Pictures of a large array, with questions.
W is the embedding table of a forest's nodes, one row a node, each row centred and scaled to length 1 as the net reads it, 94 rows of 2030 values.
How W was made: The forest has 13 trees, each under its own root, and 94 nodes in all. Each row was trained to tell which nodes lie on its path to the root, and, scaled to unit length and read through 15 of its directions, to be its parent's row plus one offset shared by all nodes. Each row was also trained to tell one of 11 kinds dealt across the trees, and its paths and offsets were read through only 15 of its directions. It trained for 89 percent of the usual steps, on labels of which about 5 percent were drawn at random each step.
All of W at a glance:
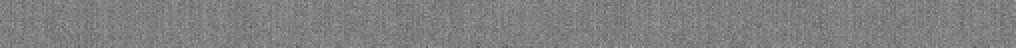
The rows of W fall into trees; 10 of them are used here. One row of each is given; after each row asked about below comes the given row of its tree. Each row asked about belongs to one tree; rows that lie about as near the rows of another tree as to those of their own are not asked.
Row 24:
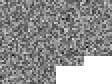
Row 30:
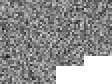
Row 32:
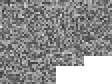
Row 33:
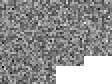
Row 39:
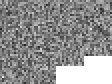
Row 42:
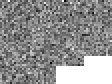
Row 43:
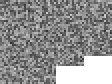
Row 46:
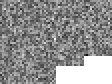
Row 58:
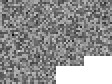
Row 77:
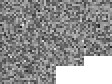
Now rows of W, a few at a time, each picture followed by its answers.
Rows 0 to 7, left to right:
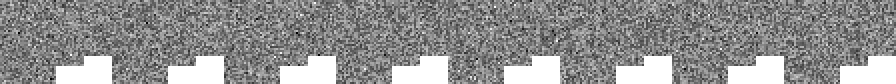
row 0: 39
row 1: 24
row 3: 30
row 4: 39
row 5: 32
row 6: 46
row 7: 58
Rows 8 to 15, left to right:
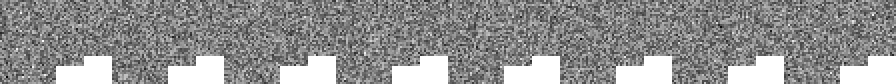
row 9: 58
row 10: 58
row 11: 30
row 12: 42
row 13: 58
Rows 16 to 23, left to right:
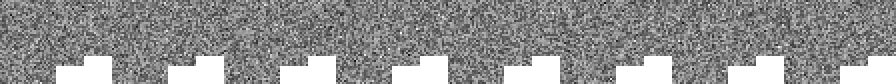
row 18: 32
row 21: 30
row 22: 42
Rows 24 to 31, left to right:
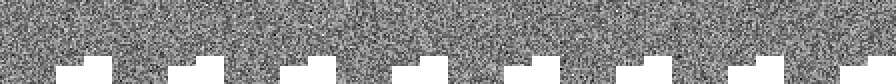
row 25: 30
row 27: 46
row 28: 33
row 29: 58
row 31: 32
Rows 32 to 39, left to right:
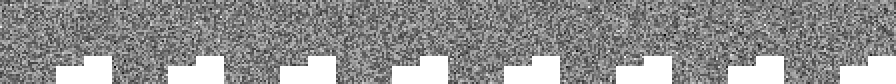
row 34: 46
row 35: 46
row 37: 33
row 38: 58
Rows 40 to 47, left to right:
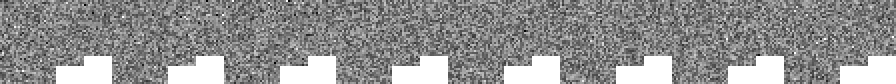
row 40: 42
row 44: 58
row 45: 58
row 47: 33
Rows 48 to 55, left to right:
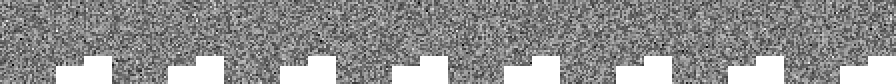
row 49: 77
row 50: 58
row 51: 33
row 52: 42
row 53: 33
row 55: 30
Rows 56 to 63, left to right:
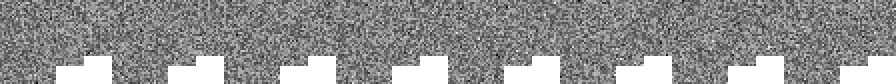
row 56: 39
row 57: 33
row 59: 30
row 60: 33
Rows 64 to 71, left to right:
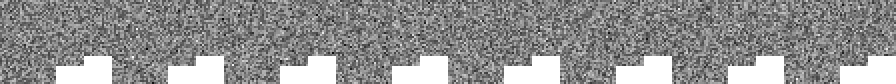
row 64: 39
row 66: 42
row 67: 30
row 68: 43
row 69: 32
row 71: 42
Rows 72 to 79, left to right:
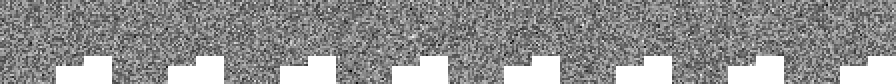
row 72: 42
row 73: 77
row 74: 24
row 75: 39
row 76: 42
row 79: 24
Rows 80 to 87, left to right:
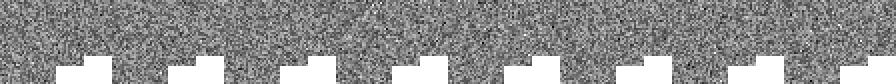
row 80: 46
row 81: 33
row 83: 39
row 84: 33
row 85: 39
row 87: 39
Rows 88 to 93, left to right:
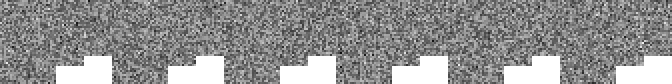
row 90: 30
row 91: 30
